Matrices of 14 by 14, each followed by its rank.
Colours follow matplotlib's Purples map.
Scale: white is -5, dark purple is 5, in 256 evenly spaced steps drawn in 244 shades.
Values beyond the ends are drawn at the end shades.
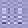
one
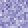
full rank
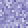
full rank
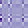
one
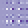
one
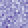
full rank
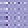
one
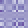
one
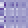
one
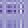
one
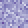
full rank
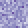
full rank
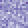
full rank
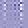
one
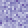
full rank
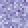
full rank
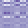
one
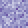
full rank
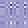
one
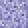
full rank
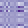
one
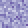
full rank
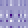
one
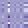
one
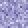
full rank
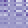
one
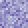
full rank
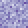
full rank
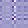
one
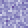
full rank
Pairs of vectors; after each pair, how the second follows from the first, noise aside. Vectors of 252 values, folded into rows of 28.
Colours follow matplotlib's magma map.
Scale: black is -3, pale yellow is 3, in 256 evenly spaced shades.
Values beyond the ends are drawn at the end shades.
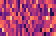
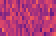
shrunk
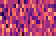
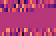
partly zeroed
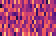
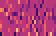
partly zeroed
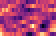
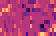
partly zeroed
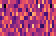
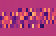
partly zeroed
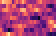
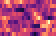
wrapped around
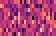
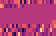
partly zeroed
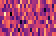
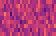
shrunk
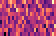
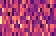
wrapped around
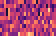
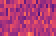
shrunk
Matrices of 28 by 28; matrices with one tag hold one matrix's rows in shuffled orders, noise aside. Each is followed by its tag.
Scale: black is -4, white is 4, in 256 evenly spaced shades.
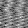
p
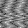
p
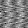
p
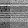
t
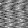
p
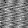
p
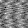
p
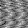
p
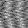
p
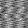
p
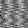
p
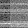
t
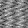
p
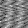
p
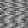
p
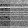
t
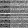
t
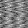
p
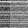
t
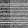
t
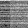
t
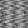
p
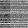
t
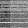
t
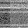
t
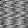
p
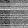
t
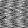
p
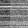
t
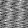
p
